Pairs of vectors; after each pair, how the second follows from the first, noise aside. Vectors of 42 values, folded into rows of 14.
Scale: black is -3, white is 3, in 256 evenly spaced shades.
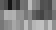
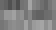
shrunk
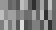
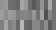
shrunk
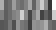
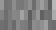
shrunk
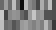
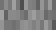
shrunk
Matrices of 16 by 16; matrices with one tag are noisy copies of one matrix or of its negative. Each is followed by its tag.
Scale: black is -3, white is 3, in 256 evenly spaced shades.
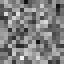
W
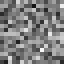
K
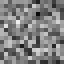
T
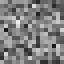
T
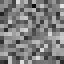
K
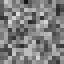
W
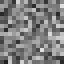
K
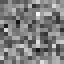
T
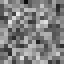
W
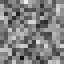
W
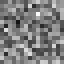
T
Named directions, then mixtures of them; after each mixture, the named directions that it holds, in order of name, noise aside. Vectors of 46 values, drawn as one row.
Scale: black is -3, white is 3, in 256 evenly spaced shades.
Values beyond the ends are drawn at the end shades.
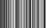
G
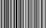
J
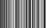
G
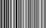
G, J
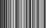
G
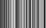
G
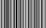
J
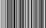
G, J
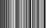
G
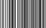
G, J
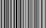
J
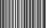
G, J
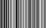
G, J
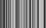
G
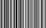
J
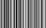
J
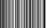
G, J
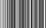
G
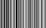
G, J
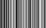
G, J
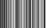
G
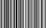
J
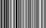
G, J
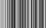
G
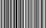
J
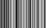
G, J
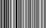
G, J
